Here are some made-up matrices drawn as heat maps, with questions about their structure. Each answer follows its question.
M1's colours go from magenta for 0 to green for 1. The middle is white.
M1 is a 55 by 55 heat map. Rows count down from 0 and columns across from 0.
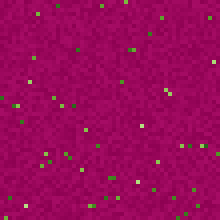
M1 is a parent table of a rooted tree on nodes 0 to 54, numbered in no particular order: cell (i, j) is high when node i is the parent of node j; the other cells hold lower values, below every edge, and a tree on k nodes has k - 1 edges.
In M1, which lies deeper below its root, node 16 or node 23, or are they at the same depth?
node 16
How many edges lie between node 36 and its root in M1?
0
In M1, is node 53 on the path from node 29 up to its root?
no
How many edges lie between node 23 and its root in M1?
2
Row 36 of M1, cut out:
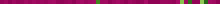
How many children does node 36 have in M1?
5
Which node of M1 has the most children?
36
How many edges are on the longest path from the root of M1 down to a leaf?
8
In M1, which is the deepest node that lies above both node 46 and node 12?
26
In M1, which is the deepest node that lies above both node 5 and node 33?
51
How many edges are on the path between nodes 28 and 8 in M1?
5
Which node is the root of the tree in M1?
36
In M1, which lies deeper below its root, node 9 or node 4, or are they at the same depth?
node 9
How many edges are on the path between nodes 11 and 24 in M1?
4
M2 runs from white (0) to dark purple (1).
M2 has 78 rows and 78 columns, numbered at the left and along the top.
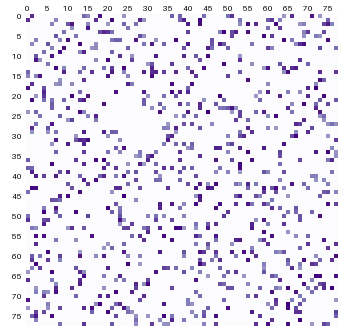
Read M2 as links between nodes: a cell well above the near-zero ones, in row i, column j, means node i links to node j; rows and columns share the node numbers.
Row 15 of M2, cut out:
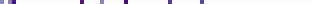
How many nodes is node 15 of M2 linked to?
8
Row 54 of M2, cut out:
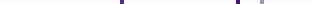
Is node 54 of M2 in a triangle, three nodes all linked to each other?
no
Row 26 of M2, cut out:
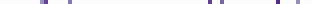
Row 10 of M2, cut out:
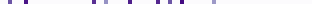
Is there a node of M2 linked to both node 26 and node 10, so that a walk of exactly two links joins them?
no
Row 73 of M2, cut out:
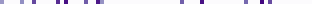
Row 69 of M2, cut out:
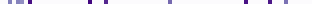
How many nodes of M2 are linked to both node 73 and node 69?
3
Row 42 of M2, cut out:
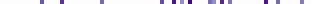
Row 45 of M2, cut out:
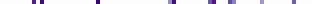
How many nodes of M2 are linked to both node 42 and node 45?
5
